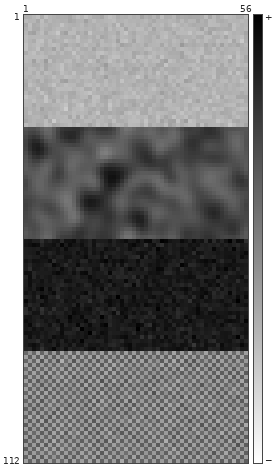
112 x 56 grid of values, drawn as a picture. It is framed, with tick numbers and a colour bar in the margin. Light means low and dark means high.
The table splits into 4 rows of 1 panel. Panel 1,1: low, fine-grained, faint in contrast. Panel 2,1: high, blotchy. Panel 3,1: very high, fine-grained, faint in contrast. Panel 4,1: middling, checkered, strong in contrast.
